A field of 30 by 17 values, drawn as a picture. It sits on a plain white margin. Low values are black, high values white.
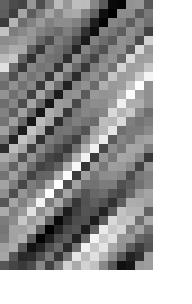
Histogram: bell-shaped. Mirror symmetry: none. Grain: diagonal, up to the right. Average level on the scale: 50%.
